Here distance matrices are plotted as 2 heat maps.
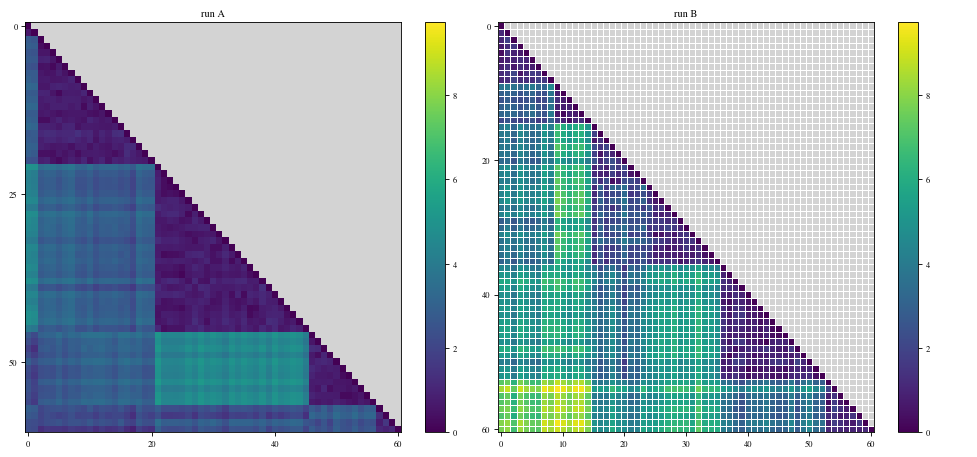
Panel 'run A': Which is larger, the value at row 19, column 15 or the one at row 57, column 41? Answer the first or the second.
the second
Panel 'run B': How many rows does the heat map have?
61
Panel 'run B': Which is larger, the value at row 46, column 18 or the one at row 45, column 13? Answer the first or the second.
the second
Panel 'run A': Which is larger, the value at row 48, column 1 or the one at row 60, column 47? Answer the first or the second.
the second
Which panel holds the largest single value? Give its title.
run B
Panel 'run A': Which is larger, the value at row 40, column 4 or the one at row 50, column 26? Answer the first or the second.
the second
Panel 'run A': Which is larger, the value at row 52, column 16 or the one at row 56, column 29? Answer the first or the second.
the second
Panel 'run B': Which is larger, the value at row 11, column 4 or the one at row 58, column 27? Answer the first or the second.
the second
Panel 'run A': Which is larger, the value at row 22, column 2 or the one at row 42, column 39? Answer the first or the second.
the first
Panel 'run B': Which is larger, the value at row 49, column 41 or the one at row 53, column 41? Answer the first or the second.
the second
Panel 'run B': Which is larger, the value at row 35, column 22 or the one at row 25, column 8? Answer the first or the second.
the second
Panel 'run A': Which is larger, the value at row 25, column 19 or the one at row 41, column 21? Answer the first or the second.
the first
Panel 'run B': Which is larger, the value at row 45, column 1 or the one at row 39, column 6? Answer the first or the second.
the first
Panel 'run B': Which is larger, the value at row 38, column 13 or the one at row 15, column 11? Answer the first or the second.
the first
